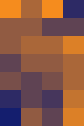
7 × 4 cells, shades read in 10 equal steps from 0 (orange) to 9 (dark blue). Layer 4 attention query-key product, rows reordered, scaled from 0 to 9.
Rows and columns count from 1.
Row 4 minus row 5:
1 -2 -1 0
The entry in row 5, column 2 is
6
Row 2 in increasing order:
4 4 6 6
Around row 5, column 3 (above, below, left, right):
4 7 6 3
